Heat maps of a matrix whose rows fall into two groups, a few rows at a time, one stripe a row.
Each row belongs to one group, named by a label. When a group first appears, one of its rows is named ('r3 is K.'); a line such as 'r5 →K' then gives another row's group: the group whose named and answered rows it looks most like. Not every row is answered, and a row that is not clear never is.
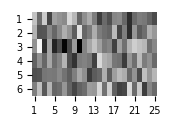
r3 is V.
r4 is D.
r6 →D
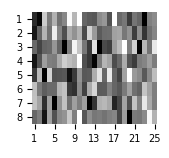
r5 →D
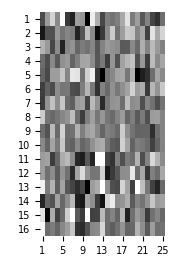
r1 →V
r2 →D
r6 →D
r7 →V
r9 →V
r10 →V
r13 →V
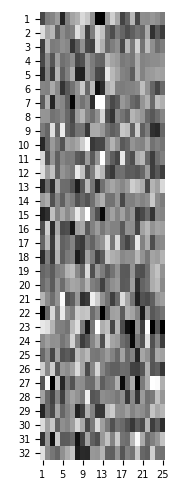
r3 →V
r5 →D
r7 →V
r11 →V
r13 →D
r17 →D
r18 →D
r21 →V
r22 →V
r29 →D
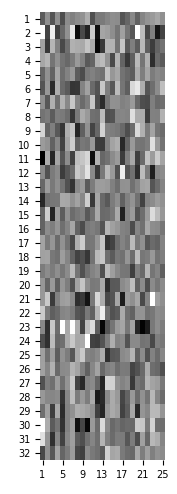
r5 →D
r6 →D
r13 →V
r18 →V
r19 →D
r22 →V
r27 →D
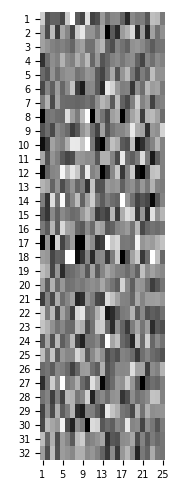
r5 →D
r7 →D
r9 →D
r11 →V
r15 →D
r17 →D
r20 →V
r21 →D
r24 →D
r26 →D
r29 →D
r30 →V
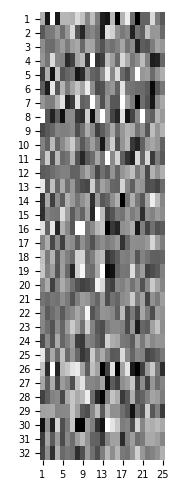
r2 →D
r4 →V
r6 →V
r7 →V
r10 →D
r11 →D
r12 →D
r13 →V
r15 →V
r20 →V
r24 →D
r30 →D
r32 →D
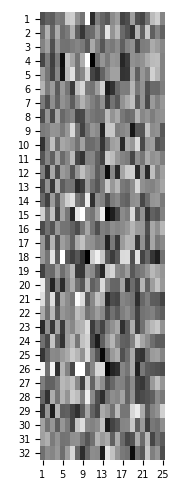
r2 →D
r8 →D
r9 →D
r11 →D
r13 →D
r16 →D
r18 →V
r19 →D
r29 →D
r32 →D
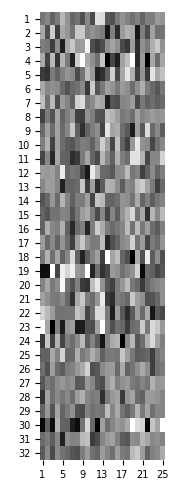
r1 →V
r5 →D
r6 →V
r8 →D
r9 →D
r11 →D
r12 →V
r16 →V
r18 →D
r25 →V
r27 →D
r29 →D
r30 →D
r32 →D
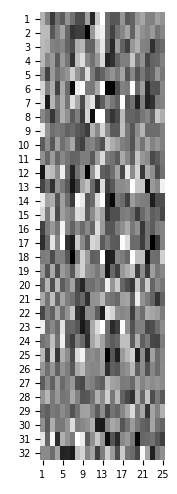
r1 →V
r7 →V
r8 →V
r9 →V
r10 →D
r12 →V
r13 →D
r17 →V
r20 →D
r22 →D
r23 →V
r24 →V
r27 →D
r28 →D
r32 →V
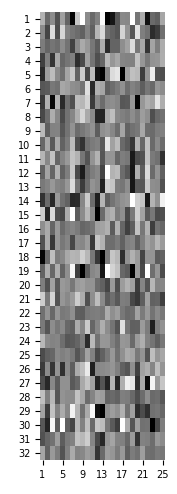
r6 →V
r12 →D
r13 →D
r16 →D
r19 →D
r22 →D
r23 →V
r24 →V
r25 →D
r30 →V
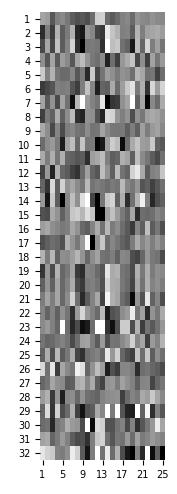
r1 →V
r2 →D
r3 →D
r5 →V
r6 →D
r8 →D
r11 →V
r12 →D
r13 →V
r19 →D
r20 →D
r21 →D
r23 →V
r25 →D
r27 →V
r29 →D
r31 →V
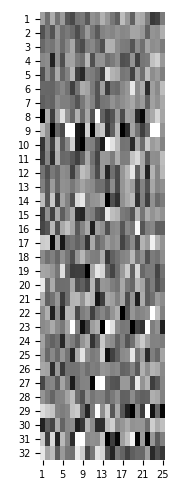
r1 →V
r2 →D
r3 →D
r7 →D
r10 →D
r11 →D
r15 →D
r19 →V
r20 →V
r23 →D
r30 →D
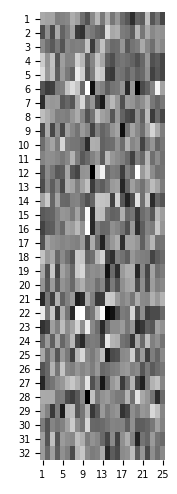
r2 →D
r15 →V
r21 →D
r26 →V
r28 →V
